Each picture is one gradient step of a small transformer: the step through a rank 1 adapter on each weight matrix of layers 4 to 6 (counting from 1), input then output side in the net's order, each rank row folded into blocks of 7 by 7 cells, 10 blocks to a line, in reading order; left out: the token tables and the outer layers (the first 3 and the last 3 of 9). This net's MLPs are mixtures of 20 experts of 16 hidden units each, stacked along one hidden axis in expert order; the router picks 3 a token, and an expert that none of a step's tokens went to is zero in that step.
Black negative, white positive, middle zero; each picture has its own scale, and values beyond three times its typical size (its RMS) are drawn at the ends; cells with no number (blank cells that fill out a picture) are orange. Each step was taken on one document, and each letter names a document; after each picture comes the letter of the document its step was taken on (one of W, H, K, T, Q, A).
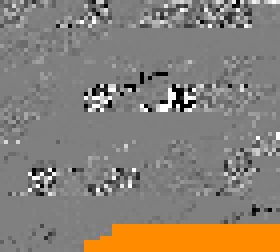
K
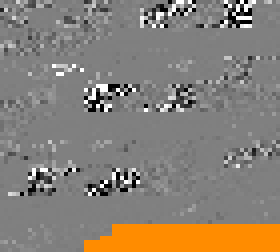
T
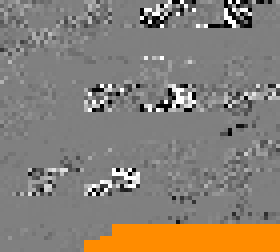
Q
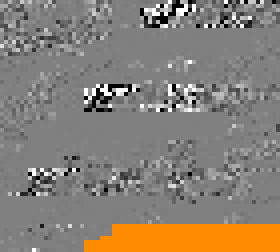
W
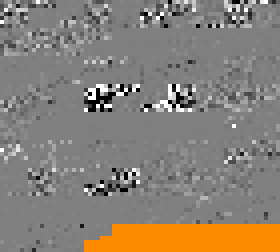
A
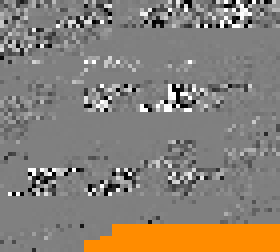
W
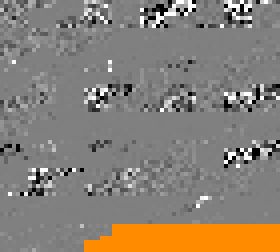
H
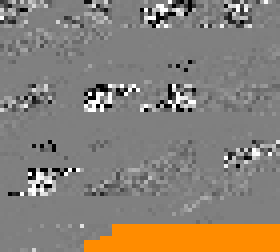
H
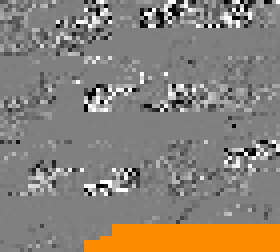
A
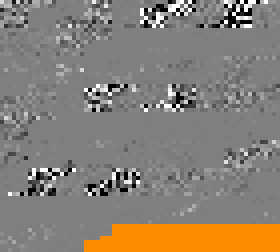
T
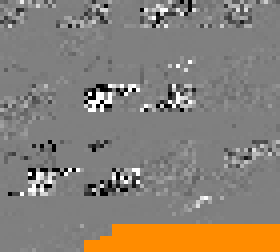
H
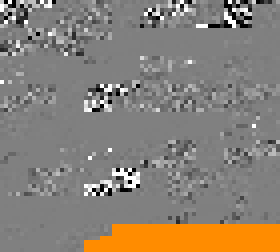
Q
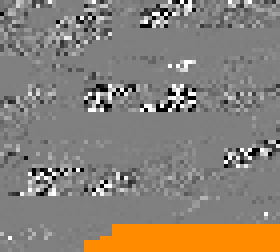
T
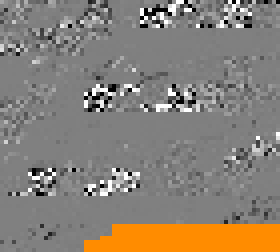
K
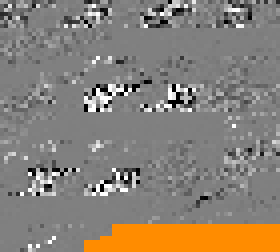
A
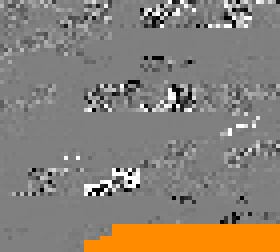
Q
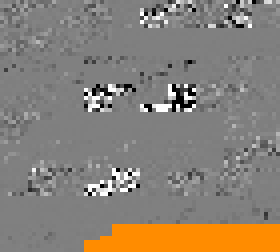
K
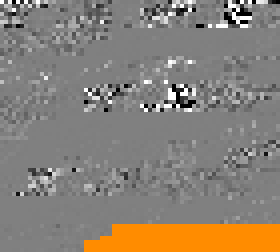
W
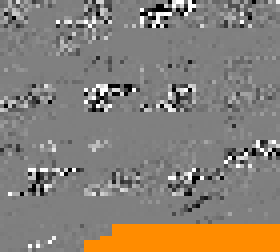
H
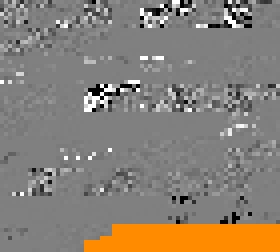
Q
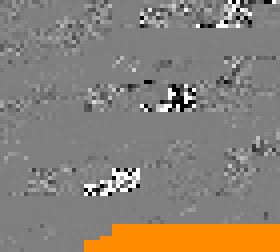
K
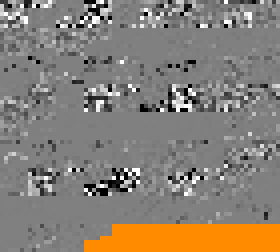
A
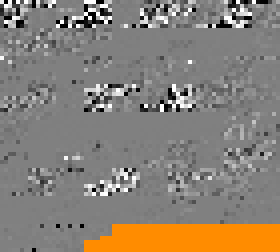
W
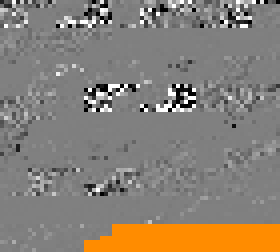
T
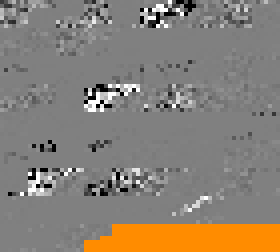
H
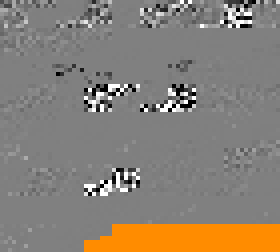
T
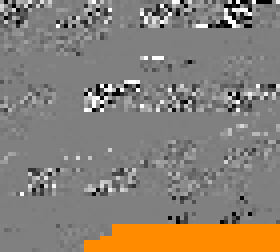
Q
